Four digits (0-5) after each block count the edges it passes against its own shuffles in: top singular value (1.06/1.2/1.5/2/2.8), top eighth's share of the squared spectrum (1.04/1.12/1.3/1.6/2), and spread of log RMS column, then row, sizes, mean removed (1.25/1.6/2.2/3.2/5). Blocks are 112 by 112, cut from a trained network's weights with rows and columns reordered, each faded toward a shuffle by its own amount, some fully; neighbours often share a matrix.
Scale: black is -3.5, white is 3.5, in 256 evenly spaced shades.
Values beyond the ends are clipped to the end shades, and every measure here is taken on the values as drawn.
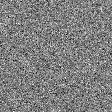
1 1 0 0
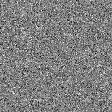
2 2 0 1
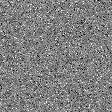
0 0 0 0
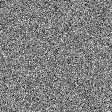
0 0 0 0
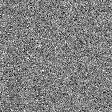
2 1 0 0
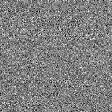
3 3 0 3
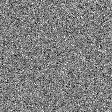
1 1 0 0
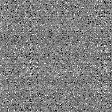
3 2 2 0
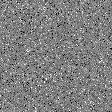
0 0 0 0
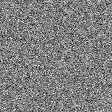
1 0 0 0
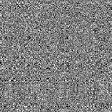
3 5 2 3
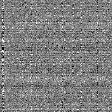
4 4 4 1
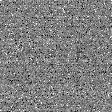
2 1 1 0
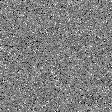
0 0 0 0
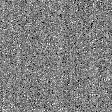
2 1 0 0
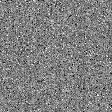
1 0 0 0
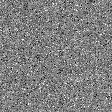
0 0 0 0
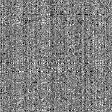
4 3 1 3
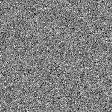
2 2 0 0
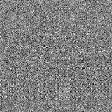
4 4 1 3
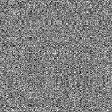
4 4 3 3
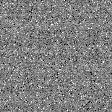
1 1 0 0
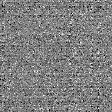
3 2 2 0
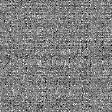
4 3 3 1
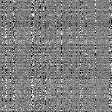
4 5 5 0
